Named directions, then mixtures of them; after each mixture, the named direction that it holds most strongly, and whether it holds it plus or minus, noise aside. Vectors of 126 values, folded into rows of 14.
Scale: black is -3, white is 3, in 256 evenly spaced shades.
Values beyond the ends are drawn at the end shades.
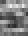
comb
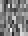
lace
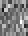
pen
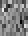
pen, minus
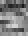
comb, minus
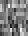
lace, plus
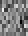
pen, minus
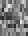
pen, plus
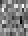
pen, minus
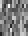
lace, plus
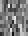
lace, plus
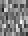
pen, plus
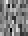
lace, minus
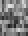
comb, plus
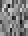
pen, minus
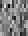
lace, minus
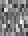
pen, plus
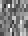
lace, plus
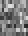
pen, plus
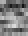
comb, minus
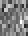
pen, plus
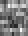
comb, plus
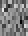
pen, minus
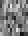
lace, minus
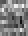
comb, plus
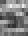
comb, plus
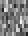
pen, plus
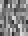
lace, plus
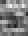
comb, plus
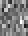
pen, plus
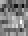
comb, minus
